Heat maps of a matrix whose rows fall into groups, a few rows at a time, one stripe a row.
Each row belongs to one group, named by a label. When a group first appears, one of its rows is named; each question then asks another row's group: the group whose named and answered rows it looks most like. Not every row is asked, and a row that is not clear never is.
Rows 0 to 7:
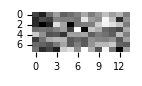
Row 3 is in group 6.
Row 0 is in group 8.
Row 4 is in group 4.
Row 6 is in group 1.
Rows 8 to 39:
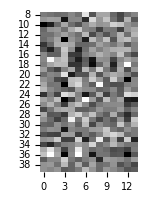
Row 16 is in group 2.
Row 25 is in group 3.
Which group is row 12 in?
6
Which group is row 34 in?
8
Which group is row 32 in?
1
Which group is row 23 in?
4
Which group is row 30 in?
6
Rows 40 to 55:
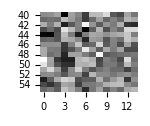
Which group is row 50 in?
4
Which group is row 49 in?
4
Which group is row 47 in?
3
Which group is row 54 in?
1
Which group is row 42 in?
3
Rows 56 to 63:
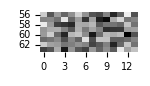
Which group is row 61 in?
6
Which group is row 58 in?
4
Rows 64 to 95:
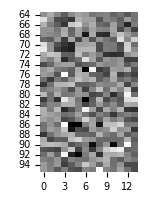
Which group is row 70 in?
4
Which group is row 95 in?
2
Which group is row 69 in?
6
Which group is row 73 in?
3
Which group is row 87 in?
2
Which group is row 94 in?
3
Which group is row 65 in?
4
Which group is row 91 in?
1
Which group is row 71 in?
4
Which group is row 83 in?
3
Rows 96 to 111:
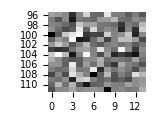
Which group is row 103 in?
8
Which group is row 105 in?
4
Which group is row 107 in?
6
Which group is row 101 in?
2
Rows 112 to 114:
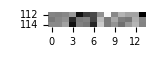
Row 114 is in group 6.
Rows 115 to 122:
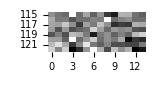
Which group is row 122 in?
3
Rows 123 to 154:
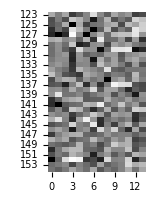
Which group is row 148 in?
3
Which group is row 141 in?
8
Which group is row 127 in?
1
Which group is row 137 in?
1
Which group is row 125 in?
6
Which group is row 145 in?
6
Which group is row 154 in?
6
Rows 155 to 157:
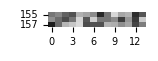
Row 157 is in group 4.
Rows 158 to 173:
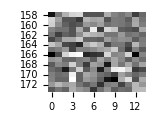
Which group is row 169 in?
1
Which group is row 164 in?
4
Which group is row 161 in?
6
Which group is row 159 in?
4
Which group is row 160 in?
4
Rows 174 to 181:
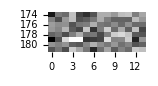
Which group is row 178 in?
1
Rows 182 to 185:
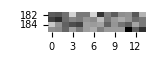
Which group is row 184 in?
4
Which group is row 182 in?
6
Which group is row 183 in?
8
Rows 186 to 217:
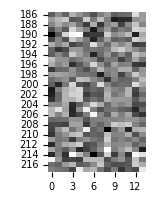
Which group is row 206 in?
3
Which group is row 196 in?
3
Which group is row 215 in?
4
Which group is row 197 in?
8
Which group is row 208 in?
1
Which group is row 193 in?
1
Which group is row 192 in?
3
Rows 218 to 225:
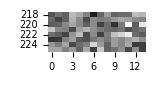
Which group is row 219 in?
1
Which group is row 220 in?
6
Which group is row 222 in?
1
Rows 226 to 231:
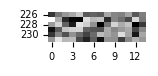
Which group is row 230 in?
8
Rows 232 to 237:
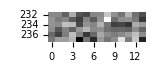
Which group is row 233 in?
2
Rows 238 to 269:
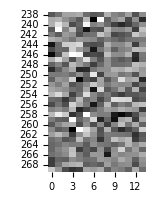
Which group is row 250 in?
6
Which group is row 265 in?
2
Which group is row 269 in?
4
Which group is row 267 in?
8
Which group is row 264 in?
6
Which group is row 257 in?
2
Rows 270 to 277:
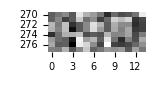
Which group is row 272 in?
3
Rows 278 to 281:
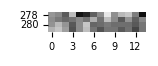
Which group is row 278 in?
2
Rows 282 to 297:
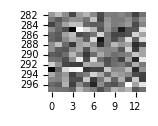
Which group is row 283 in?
6
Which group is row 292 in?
4
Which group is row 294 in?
3
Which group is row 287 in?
6
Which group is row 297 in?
1
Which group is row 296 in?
6
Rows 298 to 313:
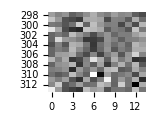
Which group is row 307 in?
3
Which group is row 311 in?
2
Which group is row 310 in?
6
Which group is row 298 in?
3
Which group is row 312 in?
8
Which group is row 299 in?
4
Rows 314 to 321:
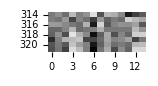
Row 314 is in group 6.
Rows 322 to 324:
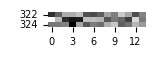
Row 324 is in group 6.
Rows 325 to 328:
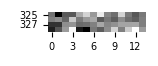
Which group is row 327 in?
8
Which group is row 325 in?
8
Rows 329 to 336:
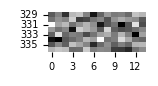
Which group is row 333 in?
8
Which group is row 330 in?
2
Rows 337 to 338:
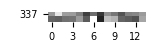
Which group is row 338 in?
6
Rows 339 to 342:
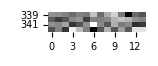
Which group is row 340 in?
1
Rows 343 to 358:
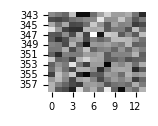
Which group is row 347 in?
6
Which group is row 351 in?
8
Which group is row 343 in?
2
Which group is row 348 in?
1
